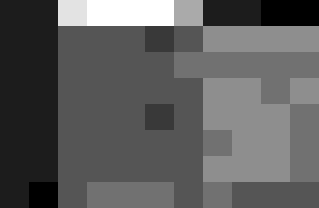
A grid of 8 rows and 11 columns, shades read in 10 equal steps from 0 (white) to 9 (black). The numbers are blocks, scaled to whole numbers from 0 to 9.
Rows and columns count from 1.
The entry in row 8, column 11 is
6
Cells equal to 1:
1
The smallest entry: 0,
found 3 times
